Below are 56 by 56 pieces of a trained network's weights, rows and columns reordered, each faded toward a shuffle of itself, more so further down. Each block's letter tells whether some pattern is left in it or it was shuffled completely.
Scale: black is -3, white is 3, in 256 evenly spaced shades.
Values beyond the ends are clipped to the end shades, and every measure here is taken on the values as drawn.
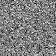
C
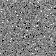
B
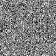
C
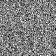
C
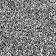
C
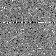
C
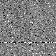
C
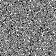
B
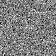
C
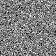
B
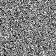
B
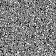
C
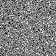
B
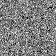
C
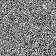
C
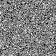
B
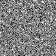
B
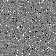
B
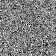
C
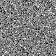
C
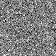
B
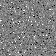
B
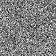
C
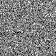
C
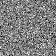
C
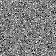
B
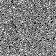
B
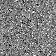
C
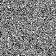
C
